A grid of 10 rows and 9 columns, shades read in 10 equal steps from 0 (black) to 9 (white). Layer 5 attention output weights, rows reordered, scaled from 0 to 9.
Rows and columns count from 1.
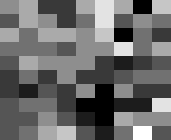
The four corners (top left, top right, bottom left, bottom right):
5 7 3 3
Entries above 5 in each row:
5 2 4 2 1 0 0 1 1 3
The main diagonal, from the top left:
5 6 6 3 5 2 5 1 5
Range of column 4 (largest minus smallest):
5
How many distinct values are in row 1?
6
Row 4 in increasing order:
3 4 4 4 4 5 5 6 8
